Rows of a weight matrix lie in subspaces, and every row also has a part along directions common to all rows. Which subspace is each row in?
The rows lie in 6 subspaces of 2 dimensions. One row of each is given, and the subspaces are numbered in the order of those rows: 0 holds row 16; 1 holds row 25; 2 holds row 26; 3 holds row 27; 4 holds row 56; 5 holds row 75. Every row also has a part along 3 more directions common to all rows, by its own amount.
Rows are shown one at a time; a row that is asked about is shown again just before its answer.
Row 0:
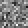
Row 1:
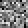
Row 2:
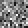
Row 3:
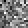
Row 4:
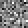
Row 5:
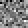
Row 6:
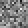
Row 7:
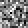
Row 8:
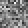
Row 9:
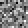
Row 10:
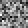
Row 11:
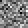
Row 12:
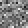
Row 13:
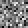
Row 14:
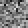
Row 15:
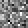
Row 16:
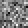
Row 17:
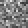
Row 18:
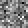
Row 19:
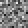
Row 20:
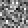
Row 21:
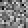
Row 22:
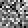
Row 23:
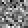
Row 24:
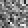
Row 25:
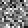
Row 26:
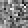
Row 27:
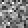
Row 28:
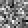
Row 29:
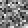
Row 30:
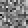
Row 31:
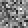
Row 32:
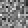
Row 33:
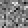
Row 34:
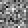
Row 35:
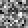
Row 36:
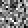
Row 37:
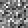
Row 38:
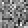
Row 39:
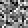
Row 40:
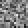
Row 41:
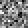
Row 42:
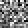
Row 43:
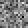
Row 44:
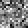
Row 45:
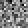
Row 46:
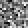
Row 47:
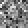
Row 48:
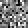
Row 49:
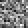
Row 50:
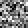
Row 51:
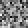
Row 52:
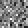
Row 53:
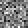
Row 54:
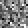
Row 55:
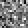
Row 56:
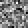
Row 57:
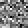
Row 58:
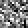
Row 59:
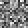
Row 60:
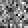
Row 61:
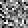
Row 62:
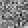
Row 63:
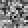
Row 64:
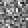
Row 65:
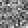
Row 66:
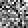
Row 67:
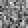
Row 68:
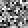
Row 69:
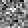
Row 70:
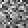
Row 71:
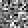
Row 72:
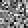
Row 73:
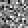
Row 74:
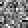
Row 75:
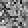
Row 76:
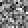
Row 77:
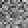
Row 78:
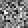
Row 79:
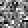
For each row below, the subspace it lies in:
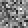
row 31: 5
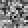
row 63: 0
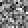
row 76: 4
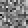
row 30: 5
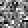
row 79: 1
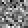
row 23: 1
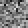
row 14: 1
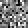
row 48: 4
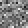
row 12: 4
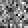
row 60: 0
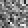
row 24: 3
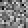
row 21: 2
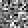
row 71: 2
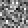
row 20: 2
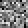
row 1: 2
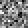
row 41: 3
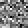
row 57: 2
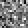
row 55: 3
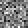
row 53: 1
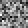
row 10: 5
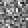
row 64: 1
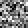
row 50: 5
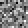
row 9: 4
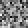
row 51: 5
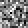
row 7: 4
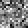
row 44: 4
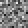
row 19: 4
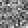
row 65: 4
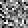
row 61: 3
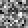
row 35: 3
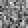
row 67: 5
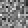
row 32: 5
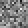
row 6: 5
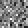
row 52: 0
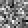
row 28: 4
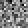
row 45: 2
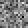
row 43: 0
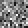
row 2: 0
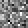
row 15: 3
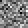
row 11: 2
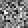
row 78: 1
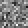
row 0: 0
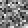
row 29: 4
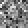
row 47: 3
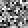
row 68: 5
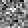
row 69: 1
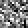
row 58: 3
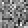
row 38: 4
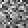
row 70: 3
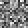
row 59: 0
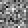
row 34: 1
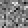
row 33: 0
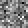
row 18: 0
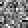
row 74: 1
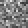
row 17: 1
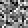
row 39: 0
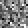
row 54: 3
